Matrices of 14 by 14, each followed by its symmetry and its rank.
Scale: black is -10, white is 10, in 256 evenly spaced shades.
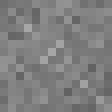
symmetric, full rank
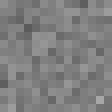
symmetric, full rank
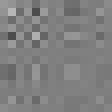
symmetric, rank two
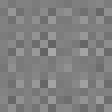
symmetric, rank two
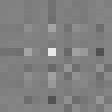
symmetric, rank two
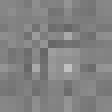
symmetric, rank two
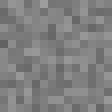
antisymmetric, full rank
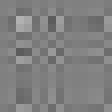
symmetric, rank one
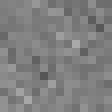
antisymmetric, full rank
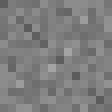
symmetric, full rank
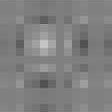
symmetric, rank one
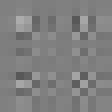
symmetric, rank one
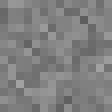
antisymmetric, full rank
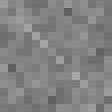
symmetric, full rank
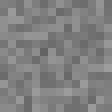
neither, full rank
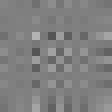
symmetric, rank one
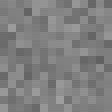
antisymmetric, full rank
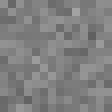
neither, full rank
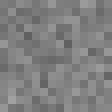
neither, full rank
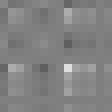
symmetric, rank one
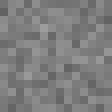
neither, full rank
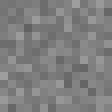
symmetric, full rank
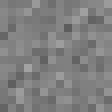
antisymmetric, full rank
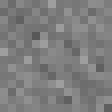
symmetric, full rank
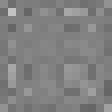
symmetric, rank two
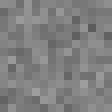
neither, full rank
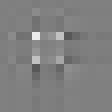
symmetric, rank one
